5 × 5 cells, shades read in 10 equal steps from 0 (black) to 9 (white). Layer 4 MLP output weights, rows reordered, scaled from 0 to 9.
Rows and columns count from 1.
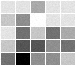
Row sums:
38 37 29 22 21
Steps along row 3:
down up down up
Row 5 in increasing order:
0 4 5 5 7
